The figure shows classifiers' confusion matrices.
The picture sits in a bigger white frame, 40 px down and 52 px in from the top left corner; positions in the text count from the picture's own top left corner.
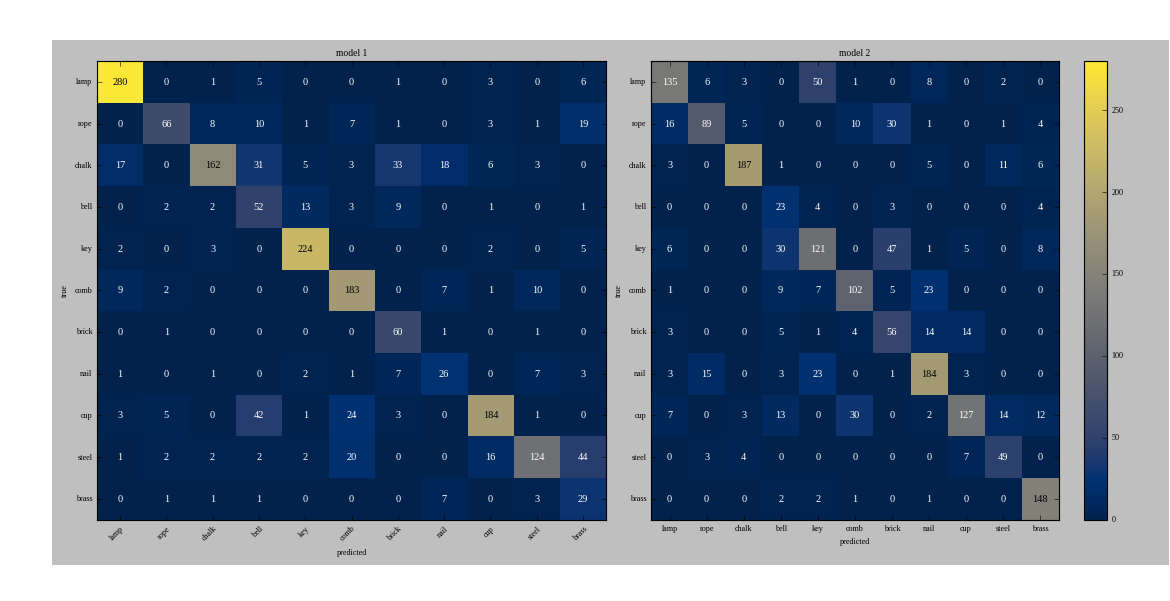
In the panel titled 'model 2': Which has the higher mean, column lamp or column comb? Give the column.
lamp
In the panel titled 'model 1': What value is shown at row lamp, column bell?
5
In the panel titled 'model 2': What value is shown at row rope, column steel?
1
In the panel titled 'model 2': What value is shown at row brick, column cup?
14
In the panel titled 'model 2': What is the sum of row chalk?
213
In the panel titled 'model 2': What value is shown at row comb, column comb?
102
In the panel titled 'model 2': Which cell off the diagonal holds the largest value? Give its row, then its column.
lamp, key
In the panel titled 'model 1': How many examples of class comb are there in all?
212
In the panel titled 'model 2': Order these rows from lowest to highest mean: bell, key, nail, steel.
bell, steel, key, nail
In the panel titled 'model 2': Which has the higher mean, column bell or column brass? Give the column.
brass
